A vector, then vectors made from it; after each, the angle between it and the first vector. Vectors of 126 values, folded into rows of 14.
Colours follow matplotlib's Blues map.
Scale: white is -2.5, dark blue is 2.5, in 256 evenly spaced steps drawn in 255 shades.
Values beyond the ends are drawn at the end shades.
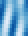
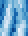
nearly parallel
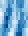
nearly opposite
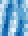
nearly opposite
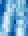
nearly parallel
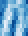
nearly parallel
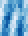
nearly opposite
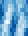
nearly parallel
